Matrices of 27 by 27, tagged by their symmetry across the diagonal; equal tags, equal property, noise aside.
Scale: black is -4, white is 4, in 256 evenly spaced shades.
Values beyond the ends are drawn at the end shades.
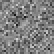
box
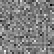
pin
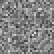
box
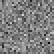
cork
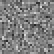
pin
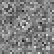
box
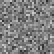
cork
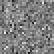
cork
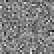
pin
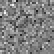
box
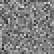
pin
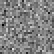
cork
